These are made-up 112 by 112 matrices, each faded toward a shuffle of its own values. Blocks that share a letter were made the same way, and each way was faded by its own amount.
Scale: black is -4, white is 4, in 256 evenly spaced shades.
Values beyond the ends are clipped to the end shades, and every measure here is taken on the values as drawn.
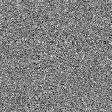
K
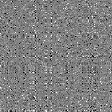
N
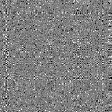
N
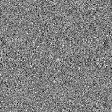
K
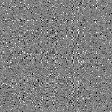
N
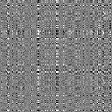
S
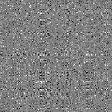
N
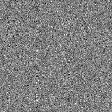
K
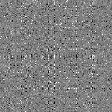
N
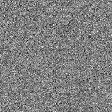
K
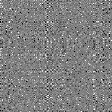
N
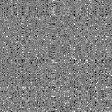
N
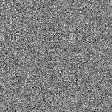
K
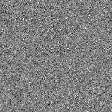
K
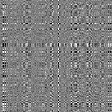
S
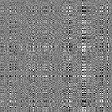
S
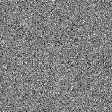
K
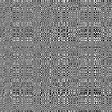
S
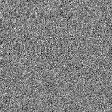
K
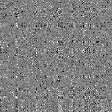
N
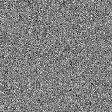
K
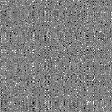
N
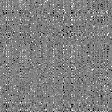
N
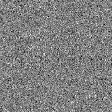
K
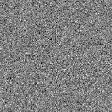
K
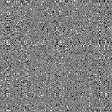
N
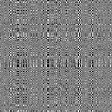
S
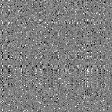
N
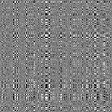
S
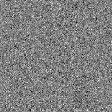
K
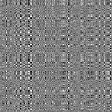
S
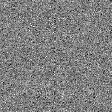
K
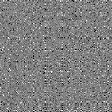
N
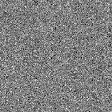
K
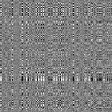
S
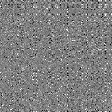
N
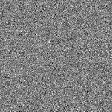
K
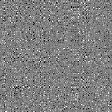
N
